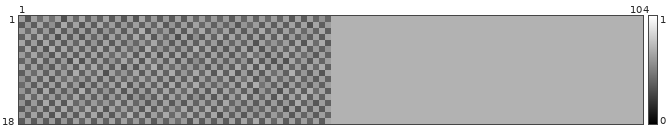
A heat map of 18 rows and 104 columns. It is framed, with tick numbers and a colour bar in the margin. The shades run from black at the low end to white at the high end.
It is made of 1 by 2 panels. Panel 1,1: middling, checkered, strong in contrast. Panel 1,2: high, flat.
